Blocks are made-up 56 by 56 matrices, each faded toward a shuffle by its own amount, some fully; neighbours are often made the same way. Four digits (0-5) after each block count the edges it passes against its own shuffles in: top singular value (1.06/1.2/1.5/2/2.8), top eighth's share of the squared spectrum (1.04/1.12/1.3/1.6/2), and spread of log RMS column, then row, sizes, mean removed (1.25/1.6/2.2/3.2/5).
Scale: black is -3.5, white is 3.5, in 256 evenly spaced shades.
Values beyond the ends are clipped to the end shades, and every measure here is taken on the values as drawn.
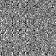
4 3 2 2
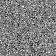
2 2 0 0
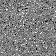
1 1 0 0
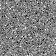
0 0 0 0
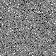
0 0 0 0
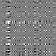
5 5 4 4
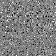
3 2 0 1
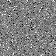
0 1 0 0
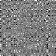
4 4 2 2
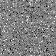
2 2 0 0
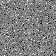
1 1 0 0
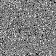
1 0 0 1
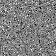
0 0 0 0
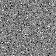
0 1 0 1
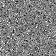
0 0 0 0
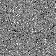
0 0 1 0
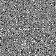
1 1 0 2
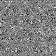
1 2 0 2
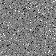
1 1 0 0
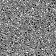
0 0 0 0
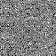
3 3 1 1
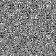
3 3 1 1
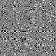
4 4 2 2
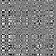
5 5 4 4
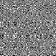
4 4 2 2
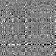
4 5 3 3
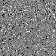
3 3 1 1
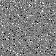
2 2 0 1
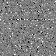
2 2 0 1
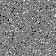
0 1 0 0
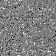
1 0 0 1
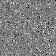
1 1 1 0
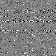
2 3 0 3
